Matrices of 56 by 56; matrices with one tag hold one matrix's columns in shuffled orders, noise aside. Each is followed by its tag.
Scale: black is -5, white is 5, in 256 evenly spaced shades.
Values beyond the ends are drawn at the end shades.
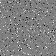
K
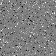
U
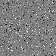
K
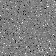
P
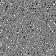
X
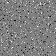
U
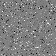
X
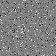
K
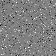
K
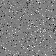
K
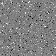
U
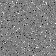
U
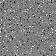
K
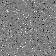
K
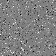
P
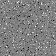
U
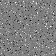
U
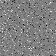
K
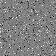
K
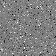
P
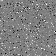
X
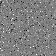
K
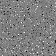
P
